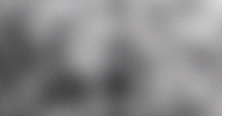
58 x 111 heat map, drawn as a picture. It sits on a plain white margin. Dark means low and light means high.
No row or column stands out. The texture varies smoothly and slowly. The top right is the ninth with the highest average. Neither half mirrors the other. Values rise toward the top right.
